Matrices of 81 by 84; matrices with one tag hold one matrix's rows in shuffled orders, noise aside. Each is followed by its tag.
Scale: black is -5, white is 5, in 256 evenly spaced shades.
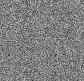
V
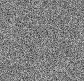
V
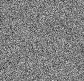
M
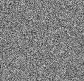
M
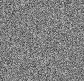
M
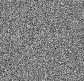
M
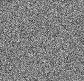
M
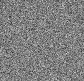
M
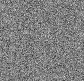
V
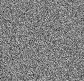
M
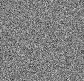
M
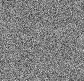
V
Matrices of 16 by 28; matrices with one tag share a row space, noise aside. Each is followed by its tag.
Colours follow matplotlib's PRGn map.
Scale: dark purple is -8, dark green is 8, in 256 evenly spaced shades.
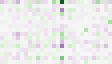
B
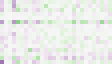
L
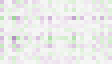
L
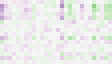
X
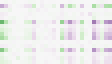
X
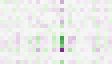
B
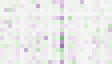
B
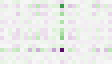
B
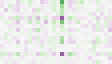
B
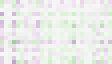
L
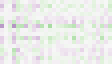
L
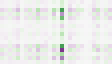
B
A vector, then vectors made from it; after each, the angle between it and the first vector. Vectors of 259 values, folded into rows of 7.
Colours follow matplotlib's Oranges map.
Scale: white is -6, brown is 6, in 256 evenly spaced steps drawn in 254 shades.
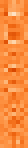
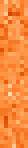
partly opposed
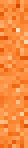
orthogonal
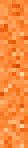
partly opposed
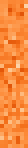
partly opposed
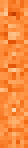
nearly opposite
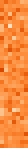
orthogonal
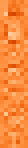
nearly opposite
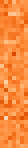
partly aligned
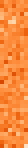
orthogonal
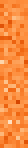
orthogonal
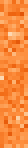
partly opposed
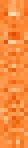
nearly parallel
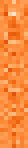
nearly parallel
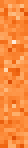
partly aligned
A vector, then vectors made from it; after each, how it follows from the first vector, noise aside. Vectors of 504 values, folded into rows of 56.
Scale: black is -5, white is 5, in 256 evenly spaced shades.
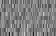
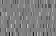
partly zeroed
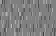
partly zeroed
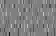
partly zeroed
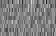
reversed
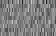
reversed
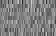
reversed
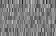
reversed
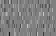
partly zeroed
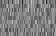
reversed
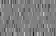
partly zeroed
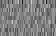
reversed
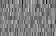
reversed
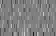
partly zeroed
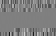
partly zeroed
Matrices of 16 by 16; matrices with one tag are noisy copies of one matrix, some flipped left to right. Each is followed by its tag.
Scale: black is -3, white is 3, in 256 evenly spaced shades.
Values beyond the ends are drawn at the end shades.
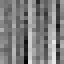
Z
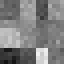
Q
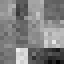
Q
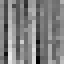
Z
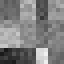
Q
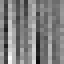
Z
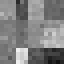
Q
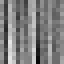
Z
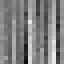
Z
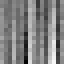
Z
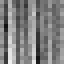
Z
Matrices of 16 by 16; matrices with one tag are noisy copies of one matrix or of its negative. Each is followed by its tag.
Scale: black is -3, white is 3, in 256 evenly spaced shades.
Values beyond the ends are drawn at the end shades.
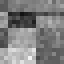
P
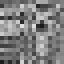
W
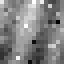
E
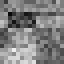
P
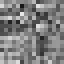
W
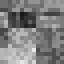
P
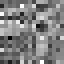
W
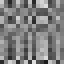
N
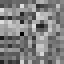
W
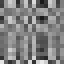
N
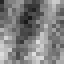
E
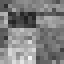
P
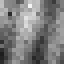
E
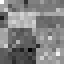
P
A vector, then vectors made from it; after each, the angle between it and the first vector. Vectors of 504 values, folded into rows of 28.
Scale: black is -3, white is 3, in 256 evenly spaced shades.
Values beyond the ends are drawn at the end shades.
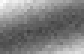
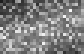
partly opposed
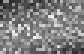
partly opposed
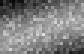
nearly opposite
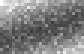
nearly parallel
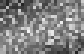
partly opposed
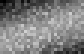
nearly opposite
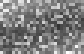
partly aligned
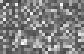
orthogonal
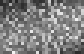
partly opposed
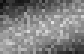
nearly opposite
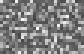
orthogonal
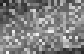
partly opposed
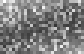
partly aligned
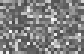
orthogonal
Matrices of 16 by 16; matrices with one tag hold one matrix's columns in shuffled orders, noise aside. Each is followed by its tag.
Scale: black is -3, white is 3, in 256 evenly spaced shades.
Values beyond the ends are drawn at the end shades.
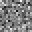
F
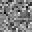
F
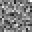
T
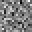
T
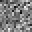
F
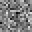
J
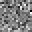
F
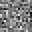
J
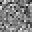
F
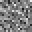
T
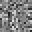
J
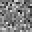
F
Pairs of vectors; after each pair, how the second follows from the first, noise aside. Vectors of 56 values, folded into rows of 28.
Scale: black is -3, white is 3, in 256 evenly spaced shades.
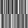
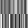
reversed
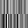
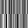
sign-scrambled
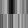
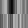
copied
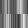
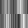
copied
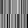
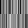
reversed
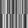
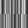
reversed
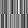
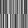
reversed
